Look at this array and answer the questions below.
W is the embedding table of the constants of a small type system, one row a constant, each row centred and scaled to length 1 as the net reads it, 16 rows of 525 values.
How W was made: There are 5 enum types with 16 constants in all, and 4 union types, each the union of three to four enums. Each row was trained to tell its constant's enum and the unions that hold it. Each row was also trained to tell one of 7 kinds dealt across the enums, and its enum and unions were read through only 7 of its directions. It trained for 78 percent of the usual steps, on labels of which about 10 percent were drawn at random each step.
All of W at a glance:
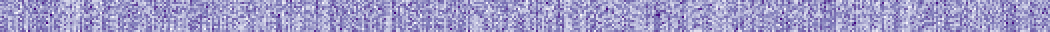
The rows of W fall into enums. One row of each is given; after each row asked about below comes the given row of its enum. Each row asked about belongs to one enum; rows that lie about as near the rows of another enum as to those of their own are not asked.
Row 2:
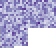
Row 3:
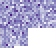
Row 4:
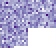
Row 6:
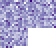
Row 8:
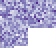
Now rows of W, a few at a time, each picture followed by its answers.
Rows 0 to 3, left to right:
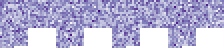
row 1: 6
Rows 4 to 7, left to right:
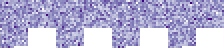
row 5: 6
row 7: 3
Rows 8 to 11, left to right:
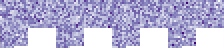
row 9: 4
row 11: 8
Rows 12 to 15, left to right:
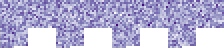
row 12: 4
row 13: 2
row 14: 2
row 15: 2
